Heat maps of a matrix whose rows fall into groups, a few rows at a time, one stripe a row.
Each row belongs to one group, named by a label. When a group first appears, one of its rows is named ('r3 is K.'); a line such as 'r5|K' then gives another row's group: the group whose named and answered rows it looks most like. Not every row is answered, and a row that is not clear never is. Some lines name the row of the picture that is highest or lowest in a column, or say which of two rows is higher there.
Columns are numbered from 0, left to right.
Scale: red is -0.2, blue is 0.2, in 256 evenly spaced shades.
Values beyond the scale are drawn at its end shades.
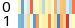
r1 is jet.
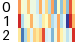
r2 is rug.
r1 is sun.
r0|sun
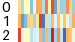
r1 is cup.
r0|cup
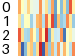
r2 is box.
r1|cup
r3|cup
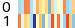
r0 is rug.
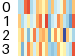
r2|box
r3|rug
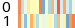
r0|cup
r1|sun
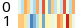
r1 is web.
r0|rug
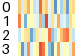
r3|rug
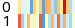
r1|cup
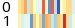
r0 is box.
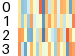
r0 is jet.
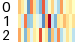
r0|box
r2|cup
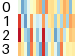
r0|jet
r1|sun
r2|box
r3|box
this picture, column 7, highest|3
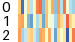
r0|cup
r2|sun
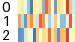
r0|web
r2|jet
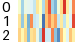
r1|jet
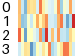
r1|rug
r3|web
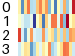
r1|jet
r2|sun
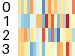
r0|jet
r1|jet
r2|box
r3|web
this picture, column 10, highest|2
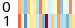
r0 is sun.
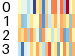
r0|jet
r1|jet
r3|jet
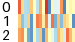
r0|box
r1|cup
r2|web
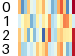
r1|web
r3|rug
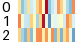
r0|rug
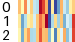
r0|box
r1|rug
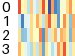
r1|jet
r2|jet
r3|web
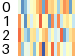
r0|jet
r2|box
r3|cup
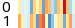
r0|web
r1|box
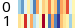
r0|jet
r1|box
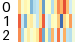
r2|cup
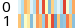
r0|rug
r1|cup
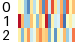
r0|jet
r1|box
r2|rug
